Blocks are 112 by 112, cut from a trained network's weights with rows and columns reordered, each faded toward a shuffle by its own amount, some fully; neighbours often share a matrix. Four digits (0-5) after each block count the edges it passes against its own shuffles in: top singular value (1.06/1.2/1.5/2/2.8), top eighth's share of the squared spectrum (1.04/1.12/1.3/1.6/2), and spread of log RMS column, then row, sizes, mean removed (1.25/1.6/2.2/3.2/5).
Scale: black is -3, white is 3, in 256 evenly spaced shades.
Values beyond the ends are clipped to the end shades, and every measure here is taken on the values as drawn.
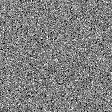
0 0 0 0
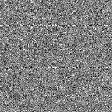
4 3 0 2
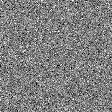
1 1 0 0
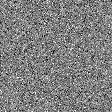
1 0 0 0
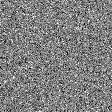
0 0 0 0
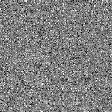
3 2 1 1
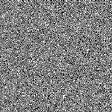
3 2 1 1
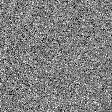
0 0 0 0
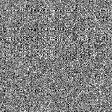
4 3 1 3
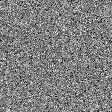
0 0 0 0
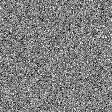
2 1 0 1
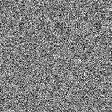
4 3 0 1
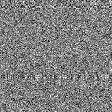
4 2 0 2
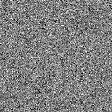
3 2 1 2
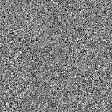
3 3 1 2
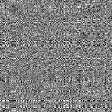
5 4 3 3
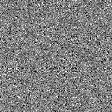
4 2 1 2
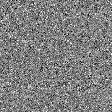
3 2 0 1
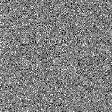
3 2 1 1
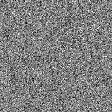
3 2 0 1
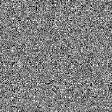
3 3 2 3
